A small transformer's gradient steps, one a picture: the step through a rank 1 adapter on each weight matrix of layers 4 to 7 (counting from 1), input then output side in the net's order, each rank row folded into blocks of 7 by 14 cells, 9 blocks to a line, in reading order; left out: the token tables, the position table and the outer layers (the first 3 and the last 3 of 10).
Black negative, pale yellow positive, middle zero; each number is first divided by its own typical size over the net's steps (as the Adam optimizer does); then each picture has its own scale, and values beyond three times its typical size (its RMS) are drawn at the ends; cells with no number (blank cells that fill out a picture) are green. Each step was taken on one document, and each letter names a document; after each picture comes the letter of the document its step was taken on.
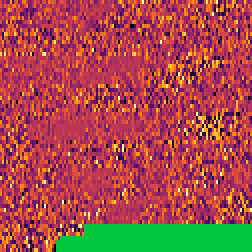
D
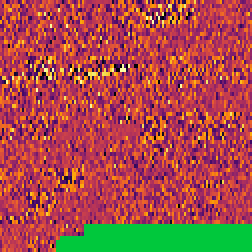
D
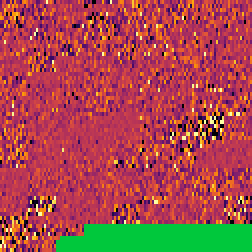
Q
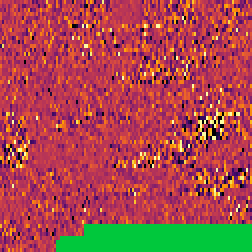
Q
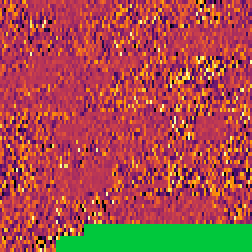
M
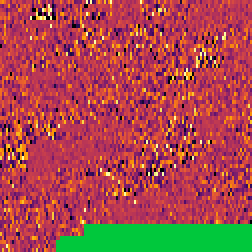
Q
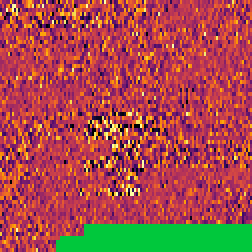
D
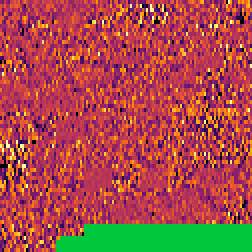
M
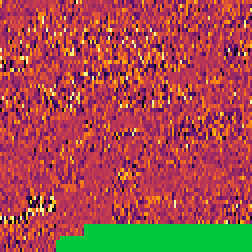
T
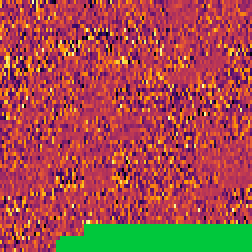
T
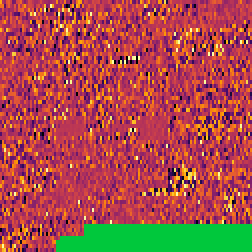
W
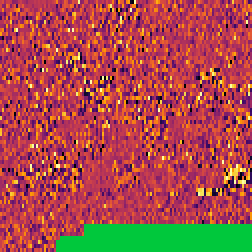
W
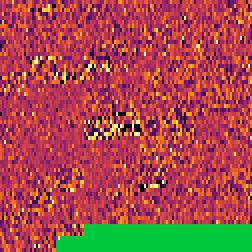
M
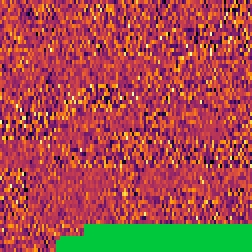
D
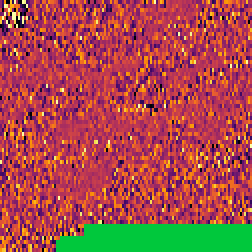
D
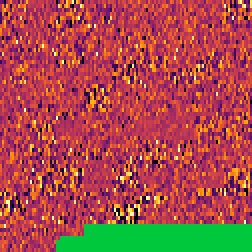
W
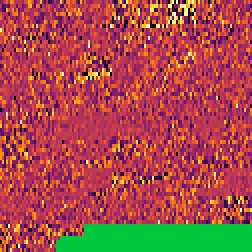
D
